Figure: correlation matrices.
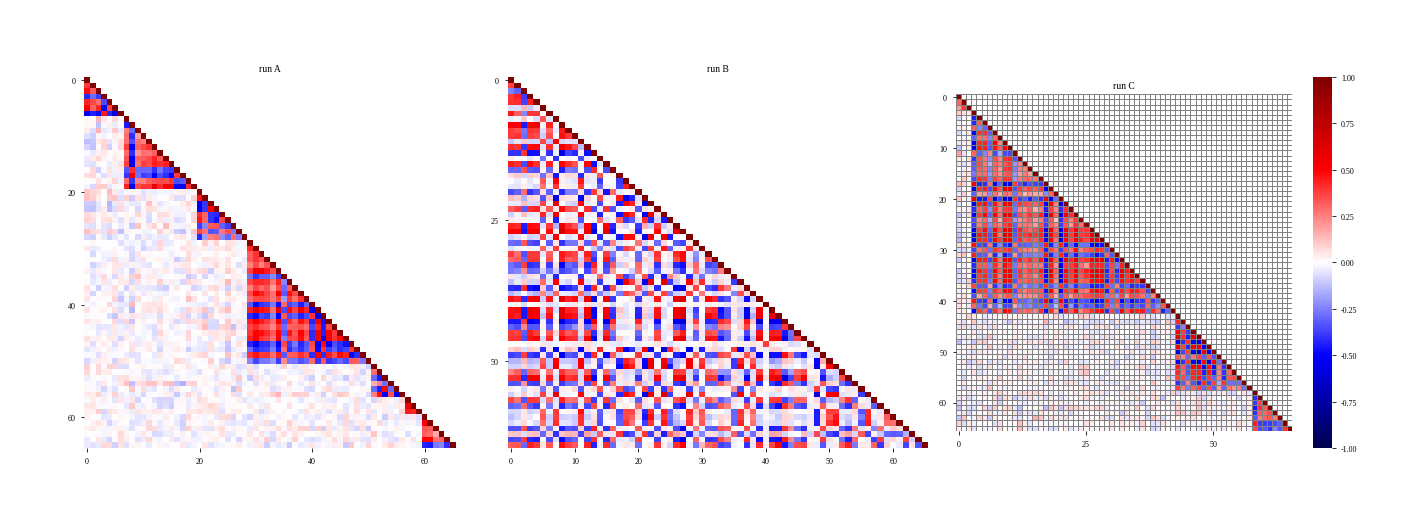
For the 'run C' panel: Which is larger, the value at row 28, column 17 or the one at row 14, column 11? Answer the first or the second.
the second
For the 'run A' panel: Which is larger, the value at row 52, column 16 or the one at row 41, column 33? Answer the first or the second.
the second
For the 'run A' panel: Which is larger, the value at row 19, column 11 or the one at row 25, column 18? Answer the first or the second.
the first
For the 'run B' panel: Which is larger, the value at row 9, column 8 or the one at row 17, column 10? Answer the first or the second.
the first
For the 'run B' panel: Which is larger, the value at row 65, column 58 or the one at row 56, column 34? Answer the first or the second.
the second
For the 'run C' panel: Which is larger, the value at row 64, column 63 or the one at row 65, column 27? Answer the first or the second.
the second
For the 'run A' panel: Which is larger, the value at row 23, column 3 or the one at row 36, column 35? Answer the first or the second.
the first
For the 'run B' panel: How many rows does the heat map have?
66
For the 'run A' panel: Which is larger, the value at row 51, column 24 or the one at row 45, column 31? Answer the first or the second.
the second
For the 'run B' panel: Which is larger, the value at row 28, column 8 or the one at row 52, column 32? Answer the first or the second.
the second
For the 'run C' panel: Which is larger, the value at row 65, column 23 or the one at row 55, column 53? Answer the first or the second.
the second
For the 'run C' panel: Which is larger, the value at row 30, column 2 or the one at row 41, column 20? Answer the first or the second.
the second
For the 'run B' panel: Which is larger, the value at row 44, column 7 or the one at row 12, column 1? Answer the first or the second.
the second
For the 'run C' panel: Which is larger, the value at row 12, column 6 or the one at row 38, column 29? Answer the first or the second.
the first
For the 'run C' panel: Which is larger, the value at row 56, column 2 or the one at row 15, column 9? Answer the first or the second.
the second
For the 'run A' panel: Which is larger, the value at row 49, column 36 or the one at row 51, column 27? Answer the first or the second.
the first
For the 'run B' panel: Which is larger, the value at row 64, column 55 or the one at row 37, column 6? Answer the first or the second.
the first
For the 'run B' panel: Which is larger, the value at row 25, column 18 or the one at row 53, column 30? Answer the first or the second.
the second
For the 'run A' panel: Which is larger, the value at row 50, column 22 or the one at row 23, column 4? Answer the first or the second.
the first
